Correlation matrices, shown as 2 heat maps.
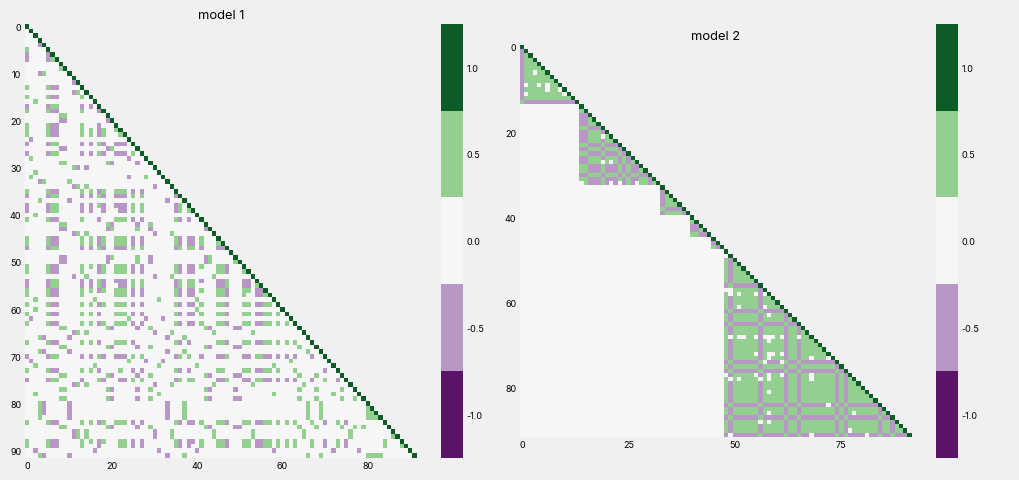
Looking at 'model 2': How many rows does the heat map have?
92
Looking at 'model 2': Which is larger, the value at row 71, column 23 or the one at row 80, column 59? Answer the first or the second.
the second
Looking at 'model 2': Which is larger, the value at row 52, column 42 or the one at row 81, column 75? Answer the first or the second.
the second
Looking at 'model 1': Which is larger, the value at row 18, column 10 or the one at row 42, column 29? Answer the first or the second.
the second
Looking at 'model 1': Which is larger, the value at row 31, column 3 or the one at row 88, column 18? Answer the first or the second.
the second
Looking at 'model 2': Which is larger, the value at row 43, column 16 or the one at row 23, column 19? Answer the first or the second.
the second
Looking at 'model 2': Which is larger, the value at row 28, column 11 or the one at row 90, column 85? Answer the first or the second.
the second
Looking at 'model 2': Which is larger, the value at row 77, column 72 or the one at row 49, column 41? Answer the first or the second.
the first
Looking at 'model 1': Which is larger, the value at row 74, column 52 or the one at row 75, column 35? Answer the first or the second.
the first
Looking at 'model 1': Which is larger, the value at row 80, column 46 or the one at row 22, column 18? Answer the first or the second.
the second
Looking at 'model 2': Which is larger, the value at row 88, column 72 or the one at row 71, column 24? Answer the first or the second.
the first
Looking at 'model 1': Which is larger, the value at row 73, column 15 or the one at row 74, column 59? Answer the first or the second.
the first
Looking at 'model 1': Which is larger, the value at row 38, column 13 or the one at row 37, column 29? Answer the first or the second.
the second
